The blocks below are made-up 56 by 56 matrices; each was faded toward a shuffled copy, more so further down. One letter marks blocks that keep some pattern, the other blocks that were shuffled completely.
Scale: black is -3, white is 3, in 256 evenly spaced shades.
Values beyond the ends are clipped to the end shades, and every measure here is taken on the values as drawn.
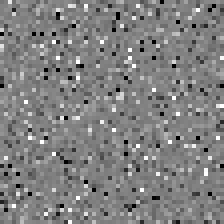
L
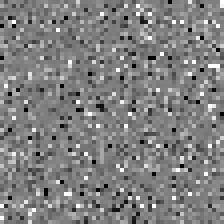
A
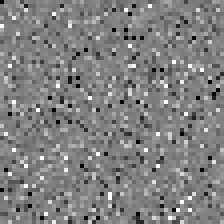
L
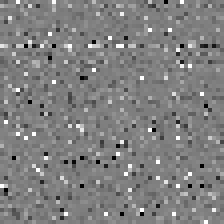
A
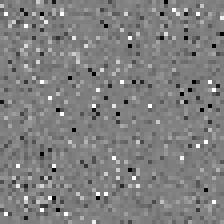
A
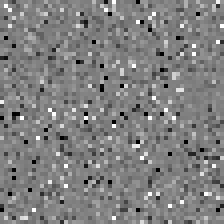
L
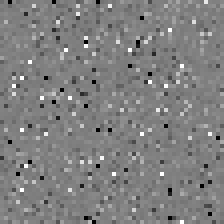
L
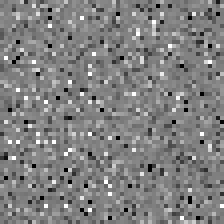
L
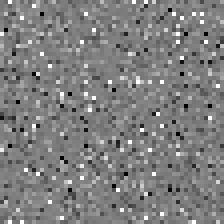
L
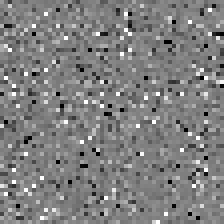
A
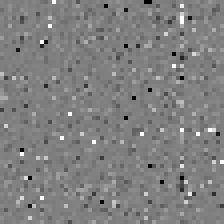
A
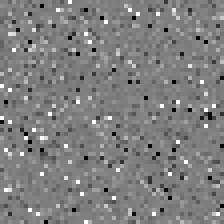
L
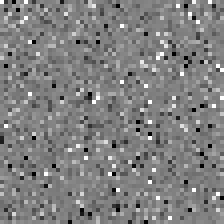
L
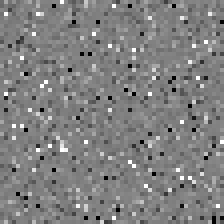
L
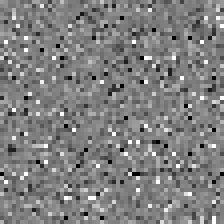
L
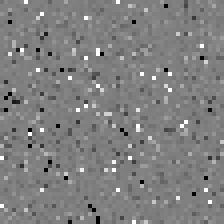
L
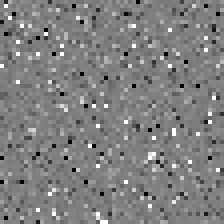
L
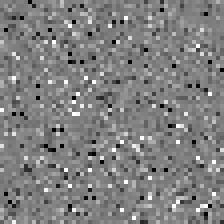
L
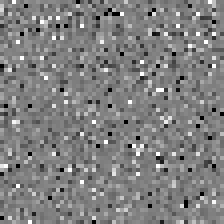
A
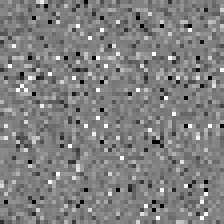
A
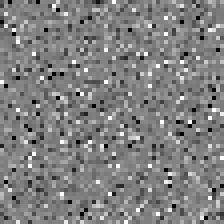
L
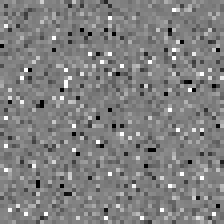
L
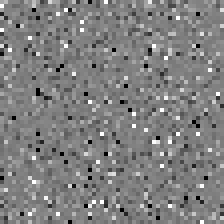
A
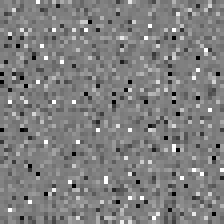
A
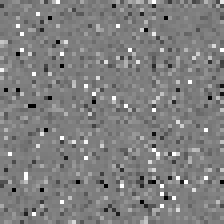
A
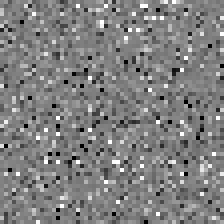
L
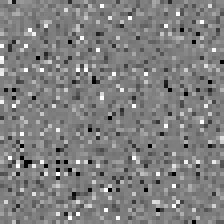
A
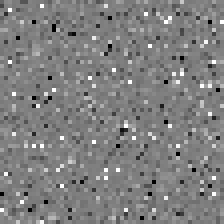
L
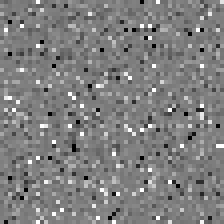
A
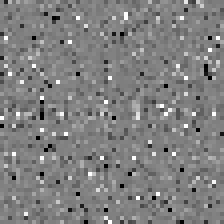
A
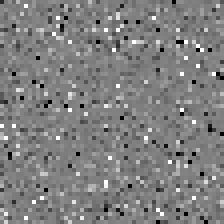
A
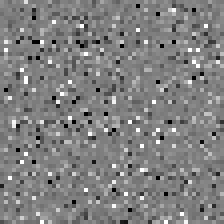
A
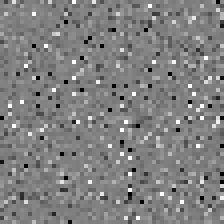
A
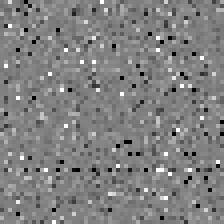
A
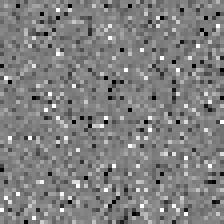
L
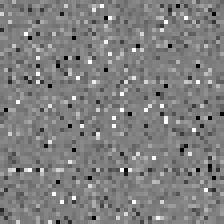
A
